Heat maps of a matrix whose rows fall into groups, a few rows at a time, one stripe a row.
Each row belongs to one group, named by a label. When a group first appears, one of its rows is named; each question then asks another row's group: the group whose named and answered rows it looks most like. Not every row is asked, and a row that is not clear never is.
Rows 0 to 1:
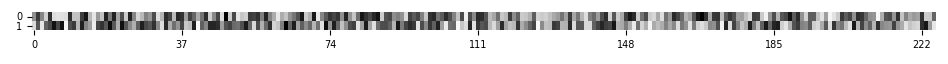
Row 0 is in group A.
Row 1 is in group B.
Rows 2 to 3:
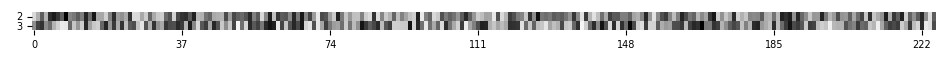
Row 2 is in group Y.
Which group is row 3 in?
A
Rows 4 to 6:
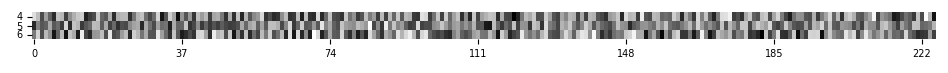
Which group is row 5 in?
B
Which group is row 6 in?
Y
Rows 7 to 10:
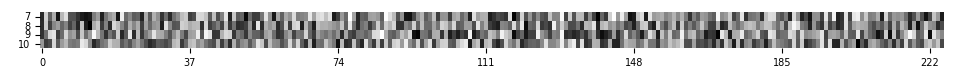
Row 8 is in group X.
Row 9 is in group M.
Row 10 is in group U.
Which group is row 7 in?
X
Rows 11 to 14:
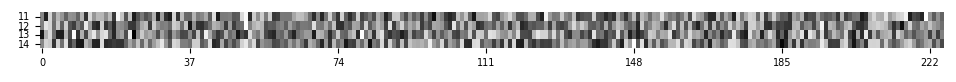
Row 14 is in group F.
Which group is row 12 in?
F
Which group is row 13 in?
M
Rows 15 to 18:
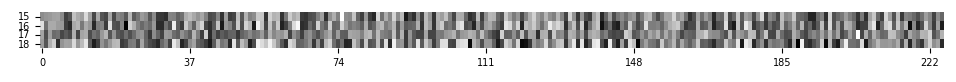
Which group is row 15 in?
U
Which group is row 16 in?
U
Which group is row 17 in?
B
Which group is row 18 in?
U
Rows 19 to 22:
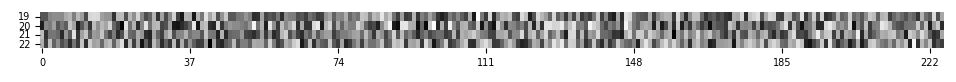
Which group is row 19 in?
M
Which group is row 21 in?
B
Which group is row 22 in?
U
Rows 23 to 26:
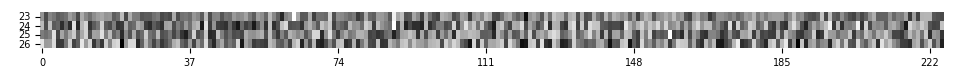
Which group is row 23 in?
U
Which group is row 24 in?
B
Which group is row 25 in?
A
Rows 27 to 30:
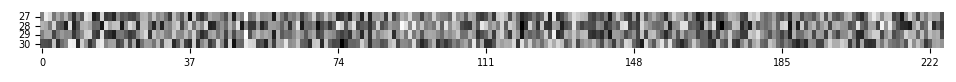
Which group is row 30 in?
A
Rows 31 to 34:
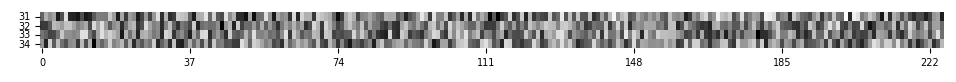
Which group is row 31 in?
X
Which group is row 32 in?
A
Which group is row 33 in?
A
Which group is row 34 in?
U
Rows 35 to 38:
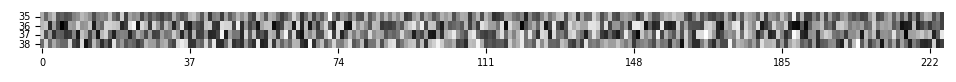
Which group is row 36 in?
Y
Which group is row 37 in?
B
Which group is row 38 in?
X
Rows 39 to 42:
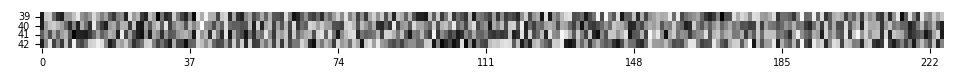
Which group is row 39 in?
M
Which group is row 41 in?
X
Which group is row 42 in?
M
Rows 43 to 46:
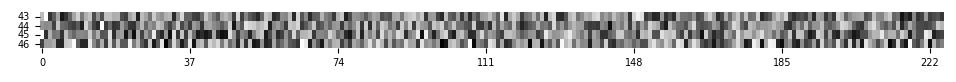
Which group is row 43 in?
Y
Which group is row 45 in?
U
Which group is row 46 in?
M
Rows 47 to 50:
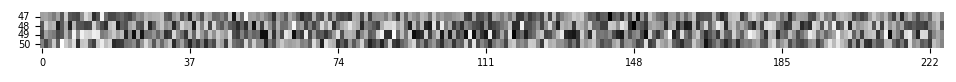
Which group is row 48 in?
X
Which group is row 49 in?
M
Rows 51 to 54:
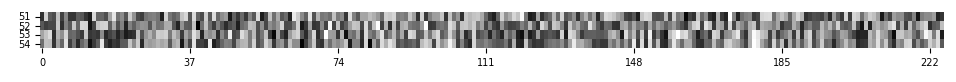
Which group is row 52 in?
B
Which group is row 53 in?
F
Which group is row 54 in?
F
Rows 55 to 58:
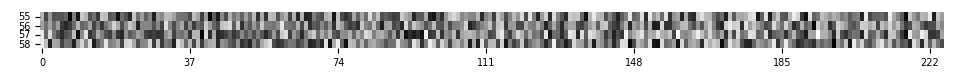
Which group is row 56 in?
Y
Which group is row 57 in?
B
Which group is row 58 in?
Y
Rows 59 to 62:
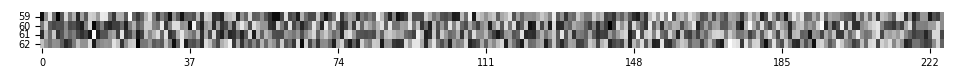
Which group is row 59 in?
M
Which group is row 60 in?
F
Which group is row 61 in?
X
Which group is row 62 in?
Y
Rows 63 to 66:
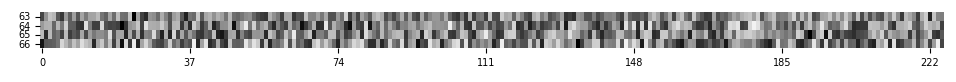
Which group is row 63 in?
M
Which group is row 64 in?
F
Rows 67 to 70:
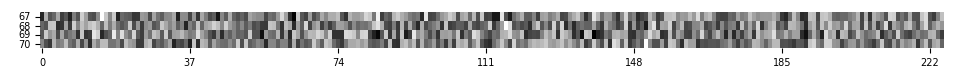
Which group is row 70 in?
A
